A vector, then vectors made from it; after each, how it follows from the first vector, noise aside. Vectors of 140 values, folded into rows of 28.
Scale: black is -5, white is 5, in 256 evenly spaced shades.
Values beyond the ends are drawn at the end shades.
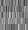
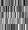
scaled up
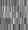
wrapped around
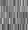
wrapped around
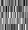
scaled up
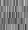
negated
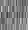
wrapped around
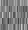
wrapped around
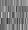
wrapped around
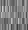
wrapped around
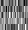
scaled up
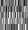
scaled up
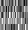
scaled up
